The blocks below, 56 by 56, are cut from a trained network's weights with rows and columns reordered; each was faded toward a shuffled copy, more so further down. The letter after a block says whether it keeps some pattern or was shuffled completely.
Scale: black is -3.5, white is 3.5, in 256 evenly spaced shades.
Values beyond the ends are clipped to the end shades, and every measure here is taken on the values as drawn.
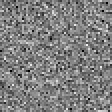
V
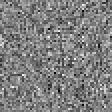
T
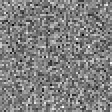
T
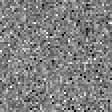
V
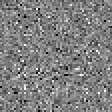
T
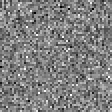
V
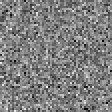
T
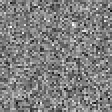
T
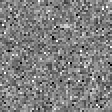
V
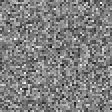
V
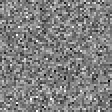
V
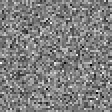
V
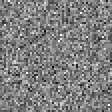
V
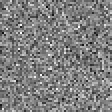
V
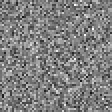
V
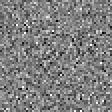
T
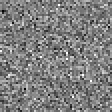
V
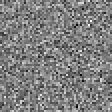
V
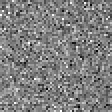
V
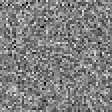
T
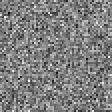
V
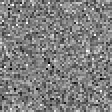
V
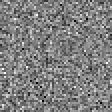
V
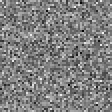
V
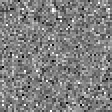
T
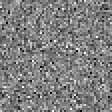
T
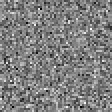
V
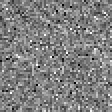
V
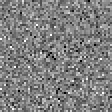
T
